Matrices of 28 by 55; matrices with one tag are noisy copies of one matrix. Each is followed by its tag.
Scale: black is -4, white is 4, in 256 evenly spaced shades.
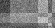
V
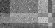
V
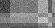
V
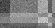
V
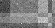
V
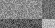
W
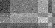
V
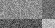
W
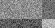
W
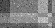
V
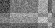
V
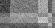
V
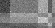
V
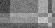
V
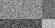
W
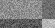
W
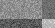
W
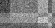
V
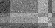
V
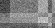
V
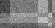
V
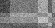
V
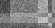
V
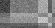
V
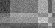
V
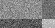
W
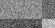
W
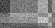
V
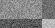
W
